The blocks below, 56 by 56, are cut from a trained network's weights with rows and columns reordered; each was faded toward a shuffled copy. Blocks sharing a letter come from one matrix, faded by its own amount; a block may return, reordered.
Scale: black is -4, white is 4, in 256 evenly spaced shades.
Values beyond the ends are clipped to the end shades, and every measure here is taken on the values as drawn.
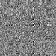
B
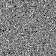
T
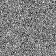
T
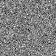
T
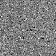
T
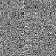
B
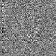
B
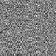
B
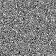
T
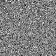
T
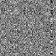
B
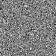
T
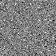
T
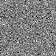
T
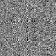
B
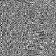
B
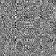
B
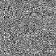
B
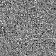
T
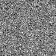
T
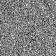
T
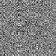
B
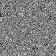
T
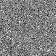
T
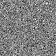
T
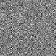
B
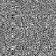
B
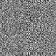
B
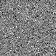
T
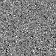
T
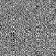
B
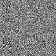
B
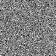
T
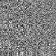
B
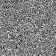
T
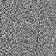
B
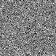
T
